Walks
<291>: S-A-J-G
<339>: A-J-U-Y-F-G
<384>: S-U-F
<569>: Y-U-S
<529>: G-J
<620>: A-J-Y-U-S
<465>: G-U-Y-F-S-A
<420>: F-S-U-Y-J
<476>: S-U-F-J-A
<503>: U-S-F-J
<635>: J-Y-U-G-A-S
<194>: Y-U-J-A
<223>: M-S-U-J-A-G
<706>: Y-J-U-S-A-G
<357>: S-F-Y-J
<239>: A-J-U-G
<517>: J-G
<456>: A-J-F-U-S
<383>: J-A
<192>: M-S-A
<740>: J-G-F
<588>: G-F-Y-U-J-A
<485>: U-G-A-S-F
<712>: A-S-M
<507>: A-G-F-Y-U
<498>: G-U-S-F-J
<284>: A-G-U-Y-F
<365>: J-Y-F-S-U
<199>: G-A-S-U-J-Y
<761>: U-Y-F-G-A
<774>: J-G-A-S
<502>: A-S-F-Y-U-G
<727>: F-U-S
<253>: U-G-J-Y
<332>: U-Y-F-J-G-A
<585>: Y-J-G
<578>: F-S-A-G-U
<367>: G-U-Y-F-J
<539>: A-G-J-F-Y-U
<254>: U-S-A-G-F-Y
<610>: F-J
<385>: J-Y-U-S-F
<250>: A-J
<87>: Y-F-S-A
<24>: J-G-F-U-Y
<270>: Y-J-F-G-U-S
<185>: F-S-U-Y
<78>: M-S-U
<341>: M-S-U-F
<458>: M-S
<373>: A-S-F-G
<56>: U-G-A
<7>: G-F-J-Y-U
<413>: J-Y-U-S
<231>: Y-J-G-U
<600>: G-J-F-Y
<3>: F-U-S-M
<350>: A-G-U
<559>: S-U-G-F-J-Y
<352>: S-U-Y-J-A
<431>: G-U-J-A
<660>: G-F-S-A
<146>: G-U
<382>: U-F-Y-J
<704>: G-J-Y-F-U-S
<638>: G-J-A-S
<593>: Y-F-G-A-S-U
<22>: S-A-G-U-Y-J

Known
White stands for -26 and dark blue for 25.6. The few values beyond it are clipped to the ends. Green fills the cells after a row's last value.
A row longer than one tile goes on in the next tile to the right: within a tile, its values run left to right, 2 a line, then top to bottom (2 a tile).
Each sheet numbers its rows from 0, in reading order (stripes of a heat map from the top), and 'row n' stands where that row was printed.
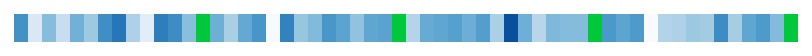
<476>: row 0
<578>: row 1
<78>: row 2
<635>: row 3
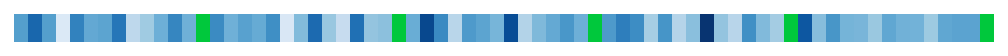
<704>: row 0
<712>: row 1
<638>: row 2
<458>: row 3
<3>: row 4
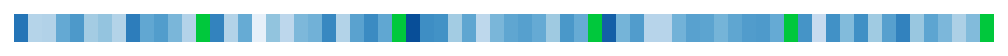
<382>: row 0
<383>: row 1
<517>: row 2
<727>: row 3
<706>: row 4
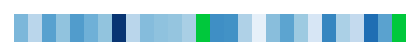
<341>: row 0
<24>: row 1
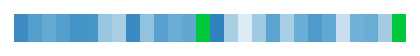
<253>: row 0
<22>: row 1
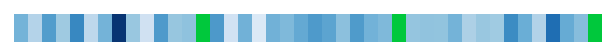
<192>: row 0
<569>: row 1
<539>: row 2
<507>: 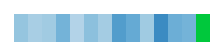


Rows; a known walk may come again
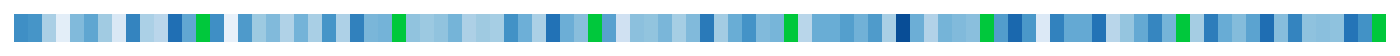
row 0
<24>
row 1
<761>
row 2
<539>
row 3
<284>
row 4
<78>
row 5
<704>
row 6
<7>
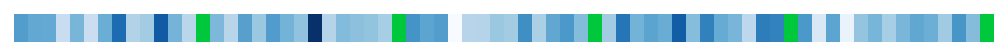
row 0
<456>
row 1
<341>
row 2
<635>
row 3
<146>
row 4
<385>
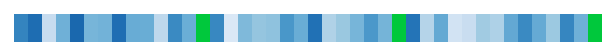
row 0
<529>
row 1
<384>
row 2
<740>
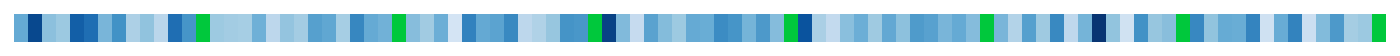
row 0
<600>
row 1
<507>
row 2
<465>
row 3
<610>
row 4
<420>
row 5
<192>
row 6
<502>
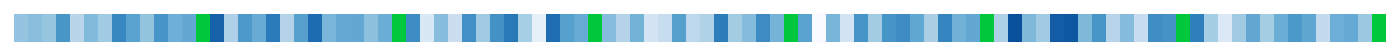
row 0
<350>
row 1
<585>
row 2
<352>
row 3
<365>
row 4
<194>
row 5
<199>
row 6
<22>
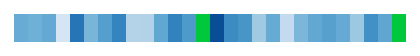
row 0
<588>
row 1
<517>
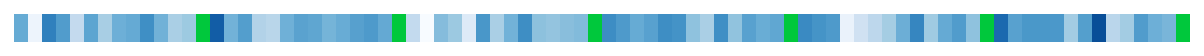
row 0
<485>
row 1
<727>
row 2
<593>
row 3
<253>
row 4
<774>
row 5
<291>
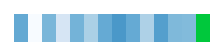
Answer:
<87>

